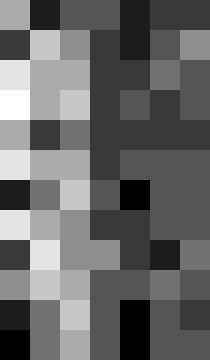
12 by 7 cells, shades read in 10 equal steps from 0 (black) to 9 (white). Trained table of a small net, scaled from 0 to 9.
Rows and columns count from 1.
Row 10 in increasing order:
3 3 3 4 5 6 7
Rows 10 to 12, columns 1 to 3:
5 7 6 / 1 4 7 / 0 4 6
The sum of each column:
56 61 67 32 19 33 36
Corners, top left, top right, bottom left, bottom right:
6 2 0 3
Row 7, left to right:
1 4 7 3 0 3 3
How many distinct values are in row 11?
6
